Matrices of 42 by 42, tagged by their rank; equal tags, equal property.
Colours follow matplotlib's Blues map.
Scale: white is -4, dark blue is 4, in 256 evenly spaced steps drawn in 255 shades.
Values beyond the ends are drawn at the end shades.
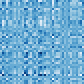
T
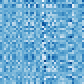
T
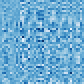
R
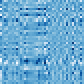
T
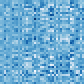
T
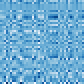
T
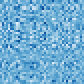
R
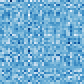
R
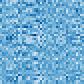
R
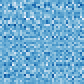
R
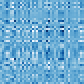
T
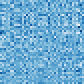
R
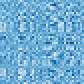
R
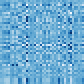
T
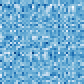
R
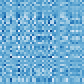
T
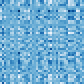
T
